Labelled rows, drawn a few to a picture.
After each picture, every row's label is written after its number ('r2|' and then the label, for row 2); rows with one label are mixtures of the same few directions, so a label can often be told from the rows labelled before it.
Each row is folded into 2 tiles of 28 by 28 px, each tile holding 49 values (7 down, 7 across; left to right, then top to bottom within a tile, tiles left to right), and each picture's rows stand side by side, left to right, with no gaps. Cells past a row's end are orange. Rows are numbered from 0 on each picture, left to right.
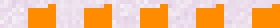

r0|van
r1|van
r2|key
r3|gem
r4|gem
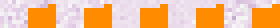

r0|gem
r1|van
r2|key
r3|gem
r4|van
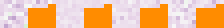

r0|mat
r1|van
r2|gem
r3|gem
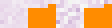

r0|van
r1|van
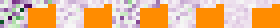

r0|van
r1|van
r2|gem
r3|van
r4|van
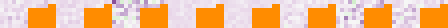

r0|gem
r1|gem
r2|key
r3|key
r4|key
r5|mat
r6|gem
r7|van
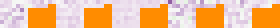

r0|van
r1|key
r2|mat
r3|key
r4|gem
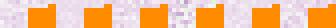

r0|key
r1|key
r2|key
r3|gem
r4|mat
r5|mat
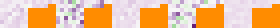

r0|van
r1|gem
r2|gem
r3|mat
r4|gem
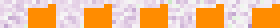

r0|mat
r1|mat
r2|van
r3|key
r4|mat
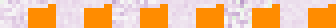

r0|key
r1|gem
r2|key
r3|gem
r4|gem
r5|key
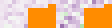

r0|mat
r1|mat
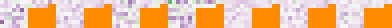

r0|van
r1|gem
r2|gem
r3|key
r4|van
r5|gem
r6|mat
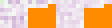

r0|key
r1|gem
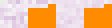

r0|key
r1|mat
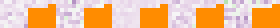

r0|mat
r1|gem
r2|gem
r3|mat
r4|key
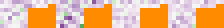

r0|van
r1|mat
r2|key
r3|mat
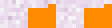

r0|gem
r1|van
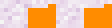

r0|van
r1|van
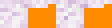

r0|van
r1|van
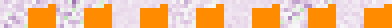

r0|mat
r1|gem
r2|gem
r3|gem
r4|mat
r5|van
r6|mat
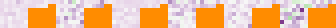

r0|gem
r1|gem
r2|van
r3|key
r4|mat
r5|van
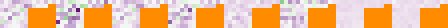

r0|van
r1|van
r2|van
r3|van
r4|mat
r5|key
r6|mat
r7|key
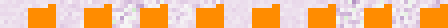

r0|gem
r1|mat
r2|van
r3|van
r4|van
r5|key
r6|gem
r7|gem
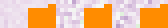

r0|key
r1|gem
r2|mat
